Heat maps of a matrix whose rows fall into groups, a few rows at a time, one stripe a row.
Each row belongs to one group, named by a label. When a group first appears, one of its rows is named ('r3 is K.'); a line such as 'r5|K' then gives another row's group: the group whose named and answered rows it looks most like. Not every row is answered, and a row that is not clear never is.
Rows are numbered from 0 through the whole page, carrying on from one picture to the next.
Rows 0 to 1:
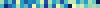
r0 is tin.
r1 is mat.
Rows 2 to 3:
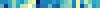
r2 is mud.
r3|mud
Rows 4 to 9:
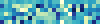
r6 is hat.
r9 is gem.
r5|mud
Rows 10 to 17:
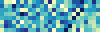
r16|mat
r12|hat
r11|gem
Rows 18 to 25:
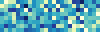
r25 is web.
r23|web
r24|mat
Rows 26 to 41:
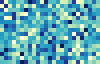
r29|hat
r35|hat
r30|gem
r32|mat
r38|mat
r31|mat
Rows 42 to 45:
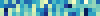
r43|mat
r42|web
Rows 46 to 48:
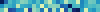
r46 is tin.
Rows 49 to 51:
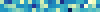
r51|mat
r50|web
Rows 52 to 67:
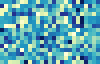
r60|web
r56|hat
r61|mat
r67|tin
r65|gem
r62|mat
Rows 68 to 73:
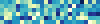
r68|mud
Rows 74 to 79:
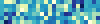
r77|mat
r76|hat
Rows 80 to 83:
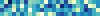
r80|web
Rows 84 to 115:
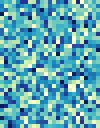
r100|mud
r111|gem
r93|mat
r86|mat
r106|web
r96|tin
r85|web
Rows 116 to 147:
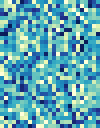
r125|hat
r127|hat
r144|hat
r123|mat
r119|tin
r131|web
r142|mat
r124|tin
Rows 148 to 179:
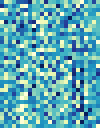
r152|mat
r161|mud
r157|web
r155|web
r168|hat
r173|web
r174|hat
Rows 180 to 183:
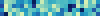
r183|tin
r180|web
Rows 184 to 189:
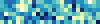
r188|mat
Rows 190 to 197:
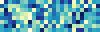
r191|web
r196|mat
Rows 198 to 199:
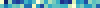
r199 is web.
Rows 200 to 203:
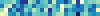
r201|gem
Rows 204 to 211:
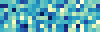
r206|gem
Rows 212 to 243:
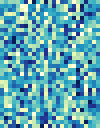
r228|web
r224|gem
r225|tin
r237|gem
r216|hat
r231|web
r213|hat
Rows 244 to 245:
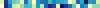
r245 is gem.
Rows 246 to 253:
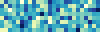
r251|gem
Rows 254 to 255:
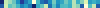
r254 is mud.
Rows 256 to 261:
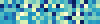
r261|hat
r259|hat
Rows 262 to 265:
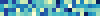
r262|tin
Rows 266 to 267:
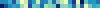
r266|hat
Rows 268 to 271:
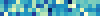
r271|web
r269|web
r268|mat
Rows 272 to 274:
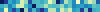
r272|tin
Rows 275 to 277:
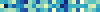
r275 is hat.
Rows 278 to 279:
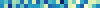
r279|web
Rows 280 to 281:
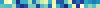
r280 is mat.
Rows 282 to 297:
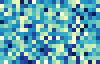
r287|tin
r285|gem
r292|web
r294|mat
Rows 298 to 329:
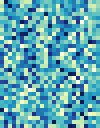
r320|mud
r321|hat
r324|mat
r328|mat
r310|web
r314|web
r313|gem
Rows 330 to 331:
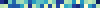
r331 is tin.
